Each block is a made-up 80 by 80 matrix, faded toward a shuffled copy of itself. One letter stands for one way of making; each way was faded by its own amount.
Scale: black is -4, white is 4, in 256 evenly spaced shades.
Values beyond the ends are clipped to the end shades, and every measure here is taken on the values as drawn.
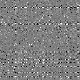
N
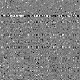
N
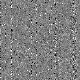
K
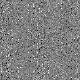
K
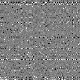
N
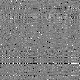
N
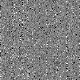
K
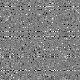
N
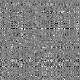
N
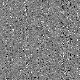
K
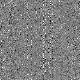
K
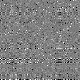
N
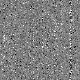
K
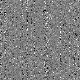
K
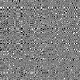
N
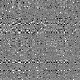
N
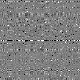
N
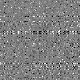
N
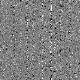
K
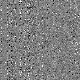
K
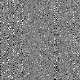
K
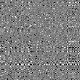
N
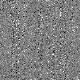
K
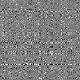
N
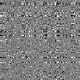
N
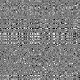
N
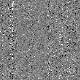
K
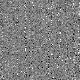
K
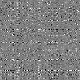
N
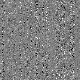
K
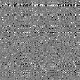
N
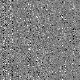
K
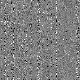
K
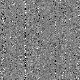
K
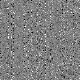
K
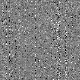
K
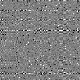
N
